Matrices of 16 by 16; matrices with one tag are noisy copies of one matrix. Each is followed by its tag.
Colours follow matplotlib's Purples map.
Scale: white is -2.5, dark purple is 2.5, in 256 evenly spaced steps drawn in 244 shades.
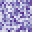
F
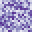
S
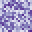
S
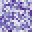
S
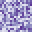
F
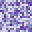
F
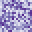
S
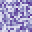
F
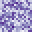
S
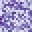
S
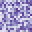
F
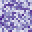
S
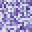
F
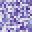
F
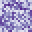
S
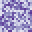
S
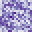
S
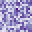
F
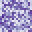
S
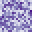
S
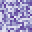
F
